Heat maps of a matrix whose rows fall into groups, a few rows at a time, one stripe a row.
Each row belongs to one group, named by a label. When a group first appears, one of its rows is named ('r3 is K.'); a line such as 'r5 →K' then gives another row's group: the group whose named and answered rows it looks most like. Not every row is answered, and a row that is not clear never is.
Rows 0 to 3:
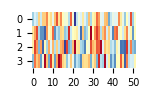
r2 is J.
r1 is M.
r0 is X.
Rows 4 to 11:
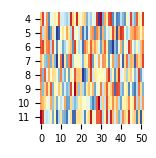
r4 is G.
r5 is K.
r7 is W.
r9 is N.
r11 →M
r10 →M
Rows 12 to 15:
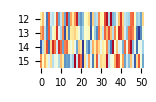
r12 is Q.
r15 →N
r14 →X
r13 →Q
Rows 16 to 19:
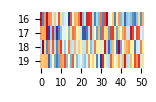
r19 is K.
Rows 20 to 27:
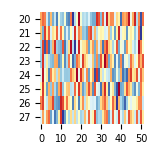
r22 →G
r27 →W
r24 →G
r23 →G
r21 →N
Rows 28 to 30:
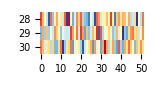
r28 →M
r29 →G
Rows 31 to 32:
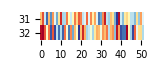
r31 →W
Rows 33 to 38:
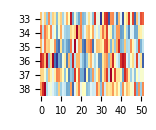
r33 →W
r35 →N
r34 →N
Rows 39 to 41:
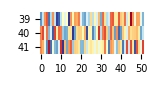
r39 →K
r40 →M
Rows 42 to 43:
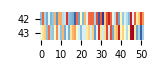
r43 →Q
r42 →G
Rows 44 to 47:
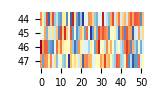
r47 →N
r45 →J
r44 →K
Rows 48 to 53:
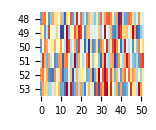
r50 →X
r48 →G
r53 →G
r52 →M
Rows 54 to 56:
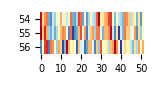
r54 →M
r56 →X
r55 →M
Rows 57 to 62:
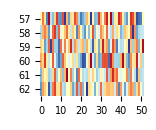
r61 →X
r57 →Q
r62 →G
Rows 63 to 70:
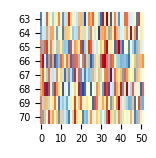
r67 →Q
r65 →N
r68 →Q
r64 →X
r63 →X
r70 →N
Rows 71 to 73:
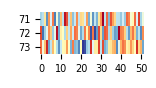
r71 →J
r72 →Q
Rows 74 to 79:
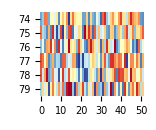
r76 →X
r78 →K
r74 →K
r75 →W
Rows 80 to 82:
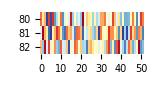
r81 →G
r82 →N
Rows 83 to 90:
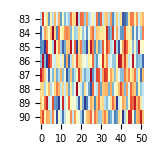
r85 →X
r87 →M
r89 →K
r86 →Q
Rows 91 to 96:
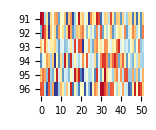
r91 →M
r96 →J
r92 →G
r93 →N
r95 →Q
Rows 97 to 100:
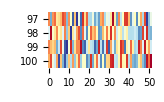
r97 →Q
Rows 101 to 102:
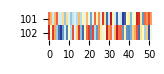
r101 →W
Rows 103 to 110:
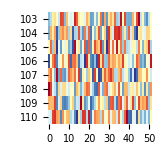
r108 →M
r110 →N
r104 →G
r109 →K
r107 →J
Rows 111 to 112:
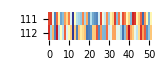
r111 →Q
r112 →Q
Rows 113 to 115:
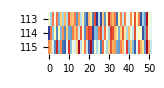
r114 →X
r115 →J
